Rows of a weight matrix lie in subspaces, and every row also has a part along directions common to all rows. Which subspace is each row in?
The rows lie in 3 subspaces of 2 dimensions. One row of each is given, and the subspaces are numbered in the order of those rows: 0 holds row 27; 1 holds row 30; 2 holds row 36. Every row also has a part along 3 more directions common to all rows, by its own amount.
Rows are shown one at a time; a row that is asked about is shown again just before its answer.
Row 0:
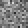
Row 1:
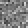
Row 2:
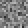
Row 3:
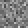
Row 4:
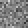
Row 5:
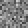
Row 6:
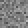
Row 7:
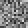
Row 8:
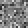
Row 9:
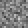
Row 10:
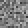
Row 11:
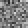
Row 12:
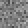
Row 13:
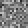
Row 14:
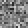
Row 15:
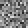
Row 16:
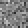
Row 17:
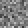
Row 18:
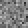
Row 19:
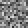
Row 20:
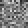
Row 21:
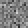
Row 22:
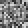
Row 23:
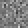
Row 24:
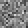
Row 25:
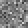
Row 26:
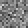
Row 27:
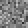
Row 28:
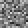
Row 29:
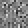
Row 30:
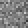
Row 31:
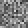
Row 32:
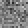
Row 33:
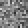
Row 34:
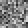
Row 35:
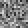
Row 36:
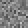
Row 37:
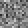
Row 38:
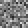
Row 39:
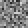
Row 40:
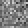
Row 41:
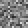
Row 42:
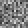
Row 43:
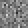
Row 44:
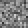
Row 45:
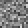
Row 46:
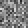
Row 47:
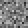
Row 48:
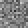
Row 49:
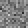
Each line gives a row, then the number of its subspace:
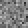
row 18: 0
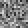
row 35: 2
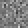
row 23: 2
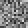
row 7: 0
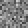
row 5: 0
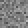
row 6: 1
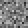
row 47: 0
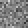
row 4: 1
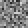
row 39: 2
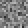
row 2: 2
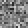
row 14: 1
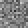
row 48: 1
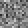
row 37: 2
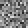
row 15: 0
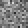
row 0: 1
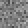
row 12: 1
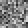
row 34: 0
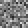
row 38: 2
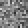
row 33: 1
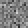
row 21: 2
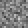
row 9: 2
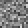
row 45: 2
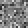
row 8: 0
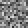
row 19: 2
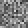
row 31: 0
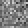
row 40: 1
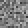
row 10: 1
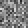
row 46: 0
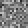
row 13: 0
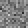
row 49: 0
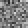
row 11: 1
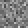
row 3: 2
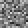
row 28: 1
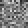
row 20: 1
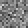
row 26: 0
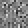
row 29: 2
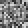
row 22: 0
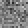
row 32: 1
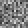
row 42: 0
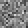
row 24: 0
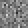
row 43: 2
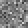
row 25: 0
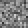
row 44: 2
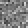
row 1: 1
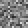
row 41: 2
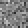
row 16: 1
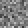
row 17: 2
